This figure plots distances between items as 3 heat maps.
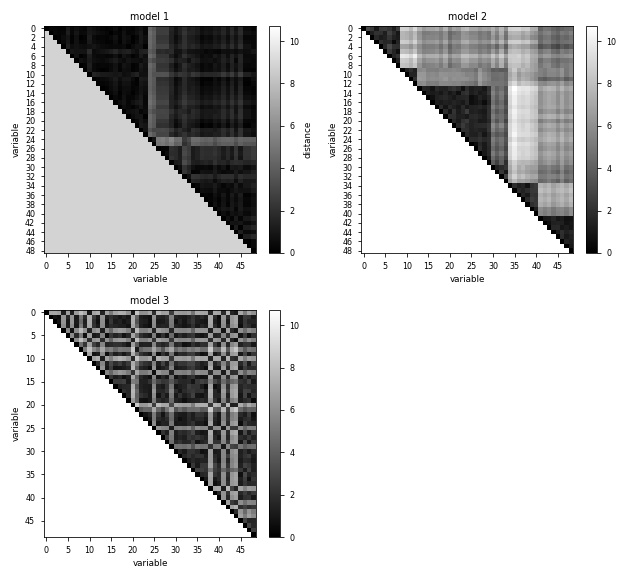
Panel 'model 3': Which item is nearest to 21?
8
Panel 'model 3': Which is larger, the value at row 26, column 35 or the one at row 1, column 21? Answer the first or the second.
the second
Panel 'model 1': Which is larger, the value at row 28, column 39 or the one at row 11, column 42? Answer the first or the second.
the first
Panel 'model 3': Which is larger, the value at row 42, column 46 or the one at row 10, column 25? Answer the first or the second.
the first
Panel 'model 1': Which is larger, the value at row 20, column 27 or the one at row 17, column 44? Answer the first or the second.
the first
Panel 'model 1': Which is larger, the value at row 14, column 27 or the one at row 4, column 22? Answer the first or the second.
the first
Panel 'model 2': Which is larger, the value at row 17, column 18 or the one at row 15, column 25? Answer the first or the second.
the first
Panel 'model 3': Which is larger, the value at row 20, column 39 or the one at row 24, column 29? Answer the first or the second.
the first
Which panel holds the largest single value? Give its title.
model 2
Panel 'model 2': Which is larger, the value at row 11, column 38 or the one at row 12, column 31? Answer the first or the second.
the first
